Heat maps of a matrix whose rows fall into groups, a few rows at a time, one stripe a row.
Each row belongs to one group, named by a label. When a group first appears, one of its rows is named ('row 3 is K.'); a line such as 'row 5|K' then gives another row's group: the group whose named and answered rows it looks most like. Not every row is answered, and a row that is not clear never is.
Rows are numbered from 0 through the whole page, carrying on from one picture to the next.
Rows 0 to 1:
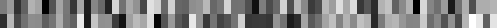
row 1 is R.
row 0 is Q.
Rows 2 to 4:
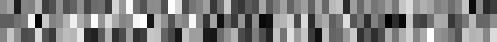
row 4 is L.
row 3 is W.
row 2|Q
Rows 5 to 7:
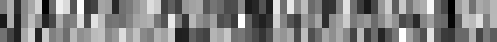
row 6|R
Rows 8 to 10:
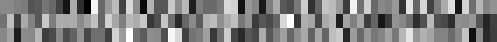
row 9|W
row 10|Q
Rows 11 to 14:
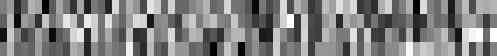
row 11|Q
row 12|W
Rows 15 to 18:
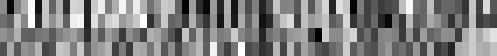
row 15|W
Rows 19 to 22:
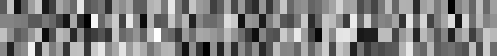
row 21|Q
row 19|Q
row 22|W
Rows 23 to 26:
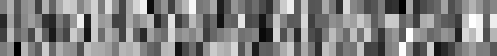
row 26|W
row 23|W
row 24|R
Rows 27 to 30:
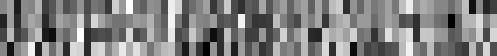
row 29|Q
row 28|R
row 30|W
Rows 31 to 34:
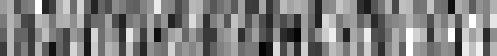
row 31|Q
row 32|L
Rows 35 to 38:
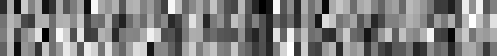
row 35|R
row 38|W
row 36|L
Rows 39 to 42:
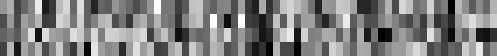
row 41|W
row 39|Q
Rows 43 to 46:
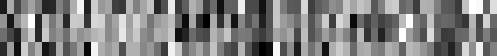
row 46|R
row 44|W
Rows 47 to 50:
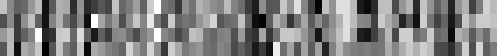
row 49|Q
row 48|R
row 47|Q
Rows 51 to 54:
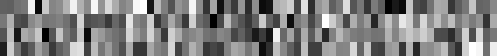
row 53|R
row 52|Q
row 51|W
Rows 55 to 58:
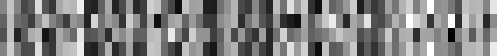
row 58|L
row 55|L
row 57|Q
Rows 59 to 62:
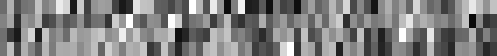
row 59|R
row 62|W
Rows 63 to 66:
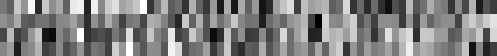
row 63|W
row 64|L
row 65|Q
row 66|Q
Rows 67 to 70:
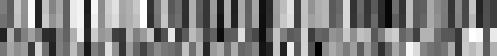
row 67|W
